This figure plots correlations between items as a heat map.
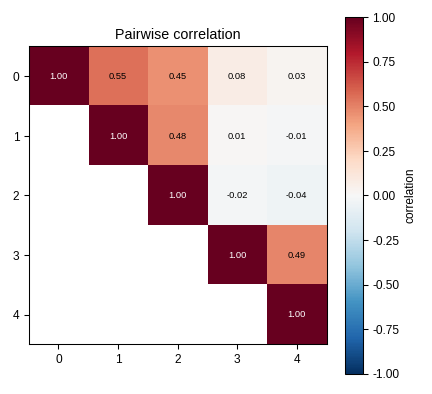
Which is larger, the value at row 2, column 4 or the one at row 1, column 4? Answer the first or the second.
the second
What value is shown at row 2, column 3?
-0.02
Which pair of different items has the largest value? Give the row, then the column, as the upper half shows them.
0, 1
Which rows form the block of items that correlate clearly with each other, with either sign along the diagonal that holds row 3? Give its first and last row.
3 to 4
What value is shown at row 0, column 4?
0.03
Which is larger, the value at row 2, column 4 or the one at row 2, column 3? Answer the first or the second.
the second
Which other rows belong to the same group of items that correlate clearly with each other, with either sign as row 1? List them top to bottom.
0, 2
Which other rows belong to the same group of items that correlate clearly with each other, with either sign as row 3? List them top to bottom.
4
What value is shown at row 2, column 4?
-0.04
